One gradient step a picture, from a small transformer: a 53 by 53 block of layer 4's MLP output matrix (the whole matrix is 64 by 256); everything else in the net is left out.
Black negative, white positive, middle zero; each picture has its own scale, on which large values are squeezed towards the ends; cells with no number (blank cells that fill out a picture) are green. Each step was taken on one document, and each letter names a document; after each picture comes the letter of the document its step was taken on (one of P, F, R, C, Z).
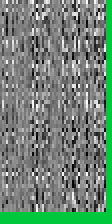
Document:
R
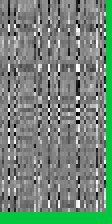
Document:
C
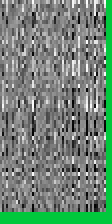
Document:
R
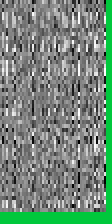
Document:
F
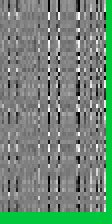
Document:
C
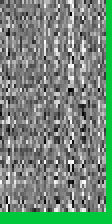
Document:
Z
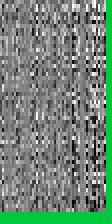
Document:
R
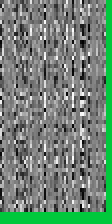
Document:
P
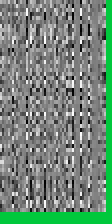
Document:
P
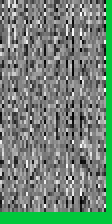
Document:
P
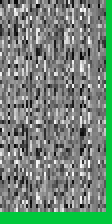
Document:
P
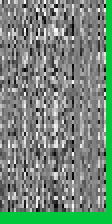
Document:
P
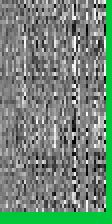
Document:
R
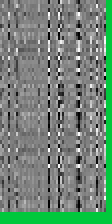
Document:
C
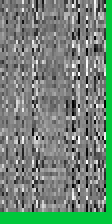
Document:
R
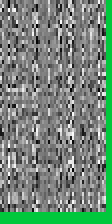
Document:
Z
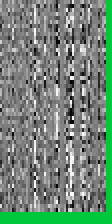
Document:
Z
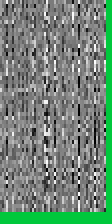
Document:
F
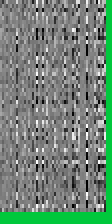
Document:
R
